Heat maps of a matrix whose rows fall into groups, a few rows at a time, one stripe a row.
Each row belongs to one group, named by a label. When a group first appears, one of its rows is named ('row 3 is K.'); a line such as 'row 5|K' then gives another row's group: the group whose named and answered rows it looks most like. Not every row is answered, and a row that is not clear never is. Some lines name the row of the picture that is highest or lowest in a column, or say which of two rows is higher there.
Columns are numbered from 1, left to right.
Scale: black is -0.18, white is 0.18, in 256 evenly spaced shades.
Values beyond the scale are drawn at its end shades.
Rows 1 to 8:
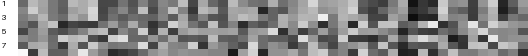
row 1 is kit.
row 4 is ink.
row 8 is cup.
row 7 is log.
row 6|ink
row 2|kit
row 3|kit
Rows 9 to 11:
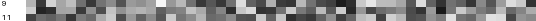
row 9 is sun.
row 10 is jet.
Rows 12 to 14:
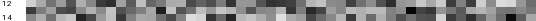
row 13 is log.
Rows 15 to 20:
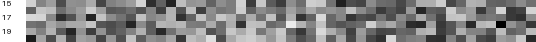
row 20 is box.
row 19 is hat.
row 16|kit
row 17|hat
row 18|cup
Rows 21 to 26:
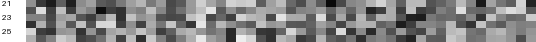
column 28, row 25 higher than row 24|Yes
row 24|log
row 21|box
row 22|box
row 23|jet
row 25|jet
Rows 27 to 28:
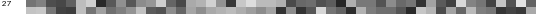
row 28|hat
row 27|box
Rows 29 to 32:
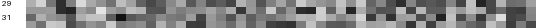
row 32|sun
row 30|hat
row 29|kit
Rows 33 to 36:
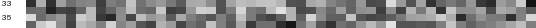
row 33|box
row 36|sun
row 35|ink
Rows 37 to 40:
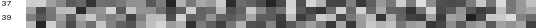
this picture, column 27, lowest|40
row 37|ink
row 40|sun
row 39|cup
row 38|jet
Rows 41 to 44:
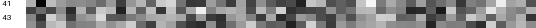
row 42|log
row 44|sun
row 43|sun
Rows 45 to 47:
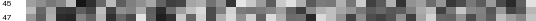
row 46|hat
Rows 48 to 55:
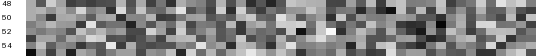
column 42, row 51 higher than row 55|No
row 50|jet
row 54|jet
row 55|box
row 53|kit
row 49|ink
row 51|cup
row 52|cup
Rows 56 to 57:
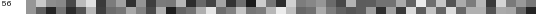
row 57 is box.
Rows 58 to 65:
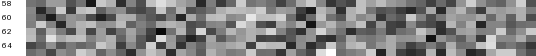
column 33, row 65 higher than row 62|Yes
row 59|cup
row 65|cup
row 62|hat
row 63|sun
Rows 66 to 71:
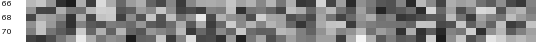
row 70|kit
